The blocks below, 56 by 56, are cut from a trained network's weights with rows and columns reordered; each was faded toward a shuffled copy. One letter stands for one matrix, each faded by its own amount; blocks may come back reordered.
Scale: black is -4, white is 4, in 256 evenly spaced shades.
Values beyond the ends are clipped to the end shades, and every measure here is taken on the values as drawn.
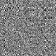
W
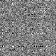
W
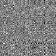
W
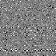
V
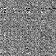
W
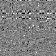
V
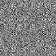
W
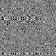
V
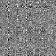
W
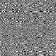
V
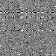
V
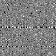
V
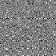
V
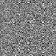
W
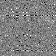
V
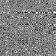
V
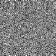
W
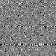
V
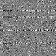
V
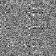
W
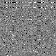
V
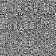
W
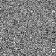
W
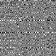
V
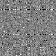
V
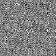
W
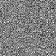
W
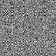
W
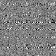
V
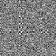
W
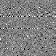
V
